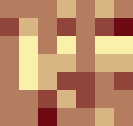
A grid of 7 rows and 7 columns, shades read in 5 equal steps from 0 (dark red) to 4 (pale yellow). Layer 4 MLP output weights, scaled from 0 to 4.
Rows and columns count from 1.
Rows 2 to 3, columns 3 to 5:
2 1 2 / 2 4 2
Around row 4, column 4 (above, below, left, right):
4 1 3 2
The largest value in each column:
2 4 3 4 2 4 4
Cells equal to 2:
23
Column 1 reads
2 1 2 2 2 2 2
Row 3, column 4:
4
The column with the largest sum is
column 2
